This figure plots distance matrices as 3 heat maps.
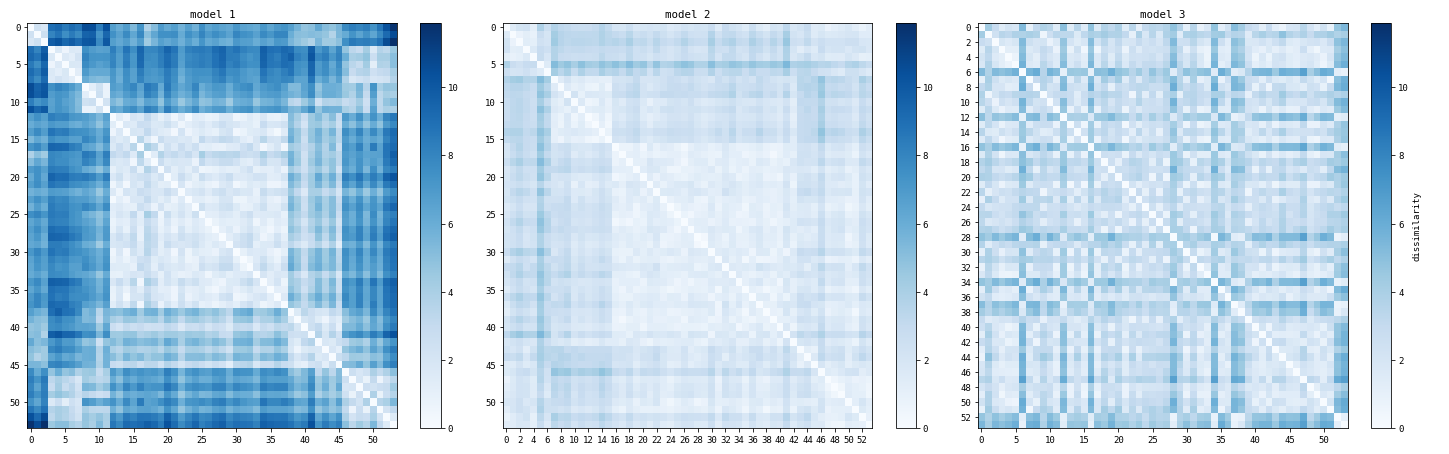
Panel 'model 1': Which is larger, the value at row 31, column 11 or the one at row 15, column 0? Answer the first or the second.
the first
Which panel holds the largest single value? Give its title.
model 1
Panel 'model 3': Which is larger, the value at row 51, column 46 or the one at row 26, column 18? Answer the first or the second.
the second
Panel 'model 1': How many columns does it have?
54
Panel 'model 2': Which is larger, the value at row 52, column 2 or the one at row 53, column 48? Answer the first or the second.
the first
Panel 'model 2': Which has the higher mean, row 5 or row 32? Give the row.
5
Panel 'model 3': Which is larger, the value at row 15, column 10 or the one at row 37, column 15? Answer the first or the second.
the second
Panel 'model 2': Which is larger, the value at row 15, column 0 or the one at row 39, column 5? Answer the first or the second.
the second
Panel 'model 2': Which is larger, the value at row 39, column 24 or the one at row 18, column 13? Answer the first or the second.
the second
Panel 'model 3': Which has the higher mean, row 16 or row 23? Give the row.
16
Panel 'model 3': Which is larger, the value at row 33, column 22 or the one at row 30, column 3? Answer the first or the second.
the first
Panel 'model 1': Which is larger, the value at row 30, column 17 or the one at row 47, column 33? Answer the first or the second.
the second
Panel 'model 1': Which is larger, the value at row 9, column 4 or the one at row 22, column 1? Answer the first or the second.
the first
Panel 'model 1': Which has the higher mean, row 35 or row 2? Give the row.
2
